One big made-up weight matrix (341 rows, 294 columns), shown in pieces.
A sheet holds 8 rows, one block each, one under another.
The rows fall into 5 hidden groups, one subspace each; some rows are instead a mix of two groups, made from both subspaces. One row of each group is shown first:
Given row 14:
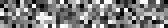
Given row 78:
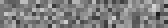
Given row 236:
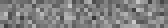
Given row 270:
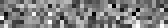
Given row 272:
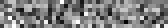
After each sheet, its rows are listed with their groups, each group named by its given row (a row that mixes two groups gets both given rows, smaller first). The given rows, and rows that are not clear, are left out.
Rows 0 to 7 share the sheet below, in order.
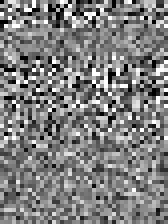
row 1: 270 and 272
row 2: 78
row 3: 78
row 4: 272
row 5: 14
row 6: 236
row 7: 78
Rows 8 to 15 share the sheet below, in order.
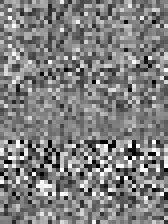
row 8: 272
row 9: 272
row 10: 14
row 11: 272
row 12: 272
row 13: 272
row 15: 14
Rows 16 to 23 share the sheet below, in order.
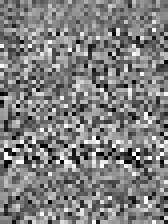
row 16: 272
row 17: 270
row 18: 78
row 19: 78
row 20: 14
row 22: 14
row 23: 14
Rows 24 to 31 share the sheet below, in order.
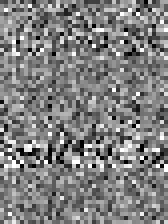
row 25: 236
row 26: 236
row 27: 270
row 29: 272
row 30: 14 and 236
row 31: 272
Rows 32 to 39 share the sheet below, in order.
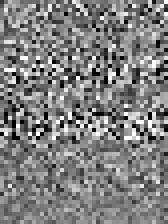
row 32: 14 and 236
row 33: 78
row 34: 78
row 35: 272
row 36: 236
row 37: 14
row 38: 272
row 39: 14
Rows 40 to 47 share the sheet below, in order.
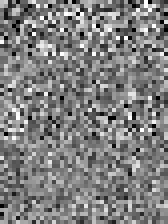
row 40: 14
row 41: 14
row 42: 14
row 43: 272
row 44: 272
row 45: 270
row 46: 272
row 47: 78
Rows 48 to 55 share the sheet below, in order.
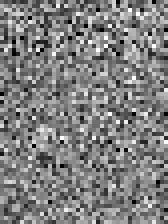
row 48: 270
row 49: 236
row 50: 236
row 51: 78
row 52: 14
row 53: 14
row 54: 78
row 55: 14
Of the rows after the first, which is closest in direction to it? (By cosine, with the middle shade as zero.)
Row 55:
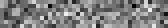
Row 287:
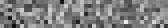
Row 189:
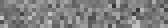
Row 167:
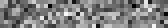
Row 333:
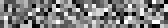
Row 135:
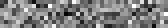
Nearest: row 167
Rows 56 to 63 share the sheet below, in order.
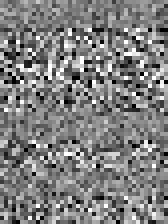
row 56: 78
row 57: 236
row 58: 272
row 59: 236
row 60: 236
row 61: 14
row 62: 14
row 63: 236
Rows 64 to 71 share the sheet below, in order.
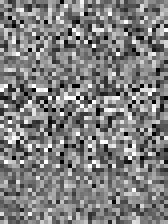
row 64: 272
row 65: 236
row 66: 78
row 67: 14
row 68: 272
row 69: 272
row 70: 236
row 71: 270
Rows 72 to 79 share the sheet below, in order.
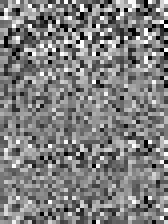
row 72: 14
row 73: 14
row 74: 14
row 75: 236
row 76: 236
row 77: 14
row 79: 14
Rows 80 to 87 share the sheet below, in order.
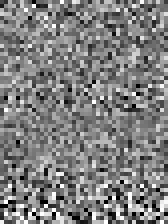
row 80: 14
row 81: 270
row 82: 14
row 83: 236
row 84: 78
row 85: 14 and 272
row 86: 236
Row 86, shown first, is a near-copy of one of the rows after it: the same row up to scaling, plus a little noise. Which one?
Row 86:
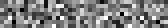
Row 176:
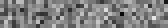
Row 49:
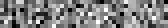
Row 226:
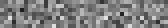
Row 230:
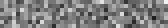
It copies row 226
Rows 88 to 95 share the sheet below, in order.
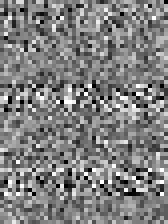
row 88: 236
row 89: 78
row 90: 14
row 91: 236
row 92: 14
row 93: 78
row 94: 236
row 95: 272
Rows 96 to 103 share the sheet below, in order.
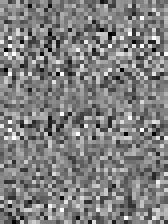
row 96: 272
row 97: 272
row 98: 236
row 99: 272
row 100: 272
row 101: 236 and 272
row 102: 78
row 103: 272
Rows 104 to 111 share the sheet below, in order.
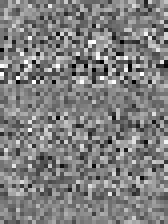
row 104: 14
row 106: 78
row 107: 236
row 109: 14
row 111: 236
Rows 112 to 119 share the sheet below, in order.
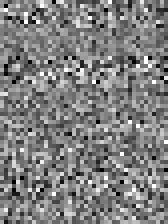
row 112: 78
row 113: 78 and 270
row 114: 14
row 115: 78
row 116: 270
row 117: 236
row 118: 236
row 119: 236
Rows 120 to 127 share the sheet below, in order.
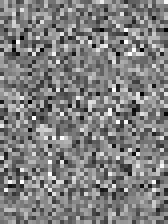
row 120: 236
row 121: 236
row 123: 270
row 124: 14
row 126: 78 and 272
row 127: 78
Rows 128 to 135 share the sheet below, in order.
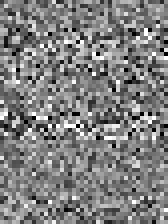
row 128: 78 and 236
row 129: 14
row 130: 236
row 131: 270
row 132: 14
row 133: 270
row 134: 14 and 236
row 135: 14
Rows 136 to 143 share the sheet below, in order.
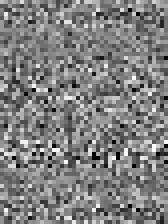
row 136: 270
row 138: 236
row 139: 14
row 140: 236
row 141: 78
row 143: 270
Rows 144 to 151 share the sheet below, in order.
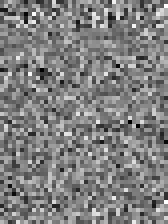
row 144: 78
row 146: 14 and 236
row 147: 14
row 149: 236
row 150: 272
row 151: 78
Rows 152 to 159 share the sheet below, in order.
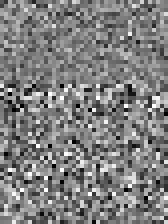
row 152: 14
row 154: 236
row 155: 272
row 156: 236
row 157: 14 and 78
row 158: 272
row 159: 14
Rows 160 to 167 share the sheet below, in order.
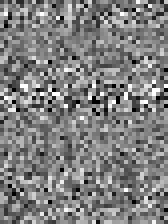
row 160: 236
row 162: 14
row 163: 78
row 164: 14 and 78
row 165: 236
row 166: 272
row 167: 14
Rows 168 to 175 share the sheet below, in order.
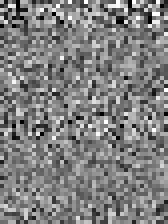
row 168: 272
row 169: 78
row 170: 272
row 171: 78
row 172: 236
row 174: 78 and 236
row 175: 78
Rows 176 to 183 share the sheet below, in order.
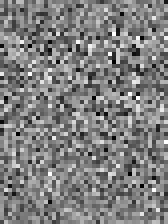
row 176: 236
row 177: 270
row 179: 270
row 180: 78
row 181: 236
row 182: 272
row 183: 14 and 272
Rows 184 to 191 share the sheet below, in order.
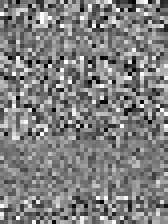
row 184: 14 and 236
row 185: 236
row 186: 272
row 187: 236
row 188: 14 and 236
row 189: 270
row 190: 78
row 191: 78
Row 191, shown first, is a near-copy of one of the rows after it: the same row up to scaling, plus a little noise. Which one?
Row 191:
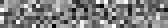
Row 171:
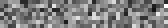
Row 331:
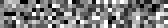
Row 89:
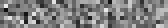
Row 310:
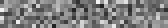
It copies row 310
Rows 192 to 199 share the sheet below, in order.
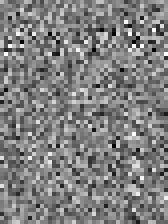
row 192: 236 and 272
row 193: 270 and 272
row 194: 236
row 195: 78
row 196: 236
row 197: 270
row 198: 236 and 270
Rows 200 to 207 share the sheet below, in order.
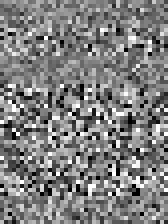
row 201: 272
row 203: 272
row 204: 78 and 272
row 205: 270
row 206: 270
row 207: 272
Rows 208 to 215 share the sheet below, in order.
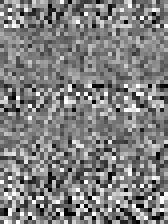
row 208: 272
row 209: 270
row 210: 272
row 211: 236
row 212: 272
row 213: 78 and 236
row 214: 272
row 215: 236
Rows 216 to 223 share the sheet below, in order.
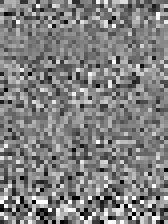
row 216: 78
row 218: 270
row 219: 78
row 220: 272
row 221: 78
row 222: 236
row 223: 14
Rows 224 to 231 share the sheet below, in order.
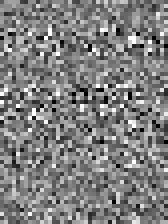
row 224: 78
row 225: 272
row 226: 236
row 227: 78
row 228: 14 and 272
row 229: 236
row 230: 236
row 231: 270
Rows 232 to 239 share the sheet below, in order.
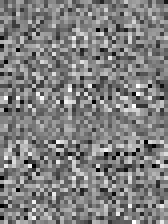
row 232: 236
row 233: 78
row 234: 78
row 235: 236
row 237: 14 and 236
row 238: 78
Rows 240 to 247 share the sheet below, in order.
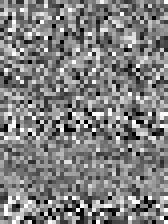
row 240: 236
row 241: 272
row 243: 270
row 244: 236
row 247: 14
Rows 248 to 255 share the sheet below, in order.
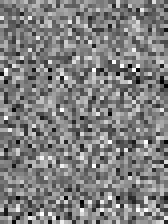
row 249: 236
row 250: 270
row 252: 78
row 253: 14
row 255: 14 and 270
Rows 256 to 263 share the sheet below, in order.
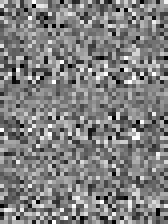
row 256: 14
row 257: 270
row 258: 236
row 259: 78
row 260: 270
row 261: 78
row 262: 270
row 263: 78
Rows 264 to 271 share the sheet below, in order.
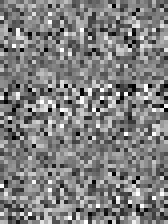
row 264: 270
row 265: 272
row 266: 14
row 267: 14
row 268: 272
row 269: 14
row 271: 270
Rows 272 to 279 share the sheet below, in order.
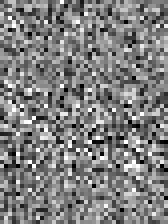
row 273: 272
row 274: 236
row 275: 272
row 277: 236
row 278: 236
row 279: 236
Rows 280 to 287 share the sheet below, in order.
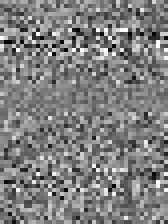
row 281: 78
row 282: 236
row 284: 14
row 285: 14
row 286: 78
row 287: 272
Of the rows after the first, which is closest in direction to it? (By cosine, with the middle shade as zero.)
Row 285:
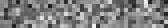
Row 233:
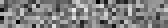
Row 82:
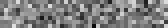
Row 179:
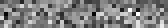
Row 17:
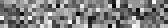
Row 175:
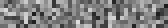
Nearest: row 179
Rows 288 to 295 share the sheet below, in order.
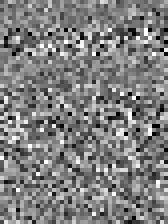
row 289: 14
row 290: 14
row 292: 272
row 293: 270 and 272
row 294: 78
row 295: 236
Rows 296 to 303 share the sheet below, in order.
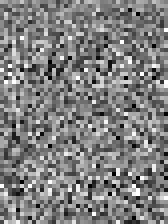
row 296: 270
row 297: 236
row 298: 272
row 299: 236
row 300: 236
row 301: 14
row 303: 236
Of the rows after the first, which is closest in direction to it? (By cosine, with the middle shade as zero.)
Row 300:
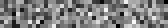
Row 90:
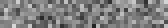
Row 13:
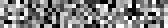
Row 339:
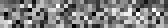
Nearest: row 339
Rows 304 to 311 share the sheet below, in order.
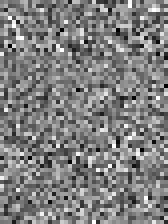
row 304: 78 and 272
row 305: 272
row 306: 236
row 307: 236 and 272
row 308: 236
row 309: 270
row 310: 78
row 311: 14
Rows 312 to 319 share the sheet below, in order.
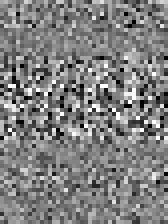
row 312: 236
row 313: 236
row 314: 236
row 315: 272
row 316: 272
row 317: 14
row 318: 78
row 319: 270
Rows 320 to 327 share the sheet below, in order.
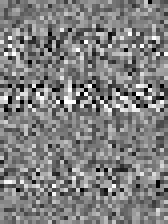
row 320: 14
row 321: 272
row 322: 272
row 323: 236
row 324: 78
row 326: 78
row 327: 78
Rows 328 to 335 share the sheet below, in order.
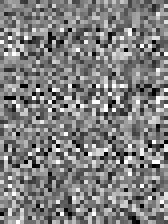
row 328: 78
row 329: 272
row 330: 78
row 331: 78
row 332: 78
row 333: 236
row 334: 272
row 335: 236 and 270
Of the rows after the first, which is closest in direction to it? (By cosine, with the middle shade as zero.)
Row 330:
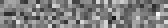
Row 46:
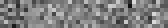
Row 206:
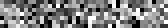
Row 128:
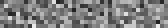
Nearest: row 128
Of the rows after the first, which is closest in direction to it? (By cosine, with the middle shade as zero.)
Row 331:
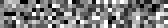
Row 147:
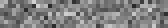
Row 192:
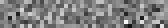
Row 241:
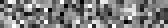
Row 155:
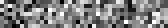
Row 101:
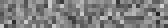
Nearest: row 147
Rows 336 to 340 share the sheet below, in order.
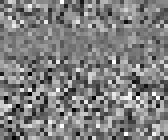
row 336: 272
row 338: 270
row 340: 272
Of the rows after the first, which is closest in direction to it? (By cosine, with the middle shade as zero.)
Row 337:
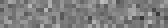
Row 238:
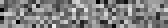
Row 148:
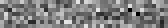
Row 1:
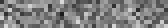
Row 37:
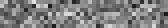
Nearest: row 1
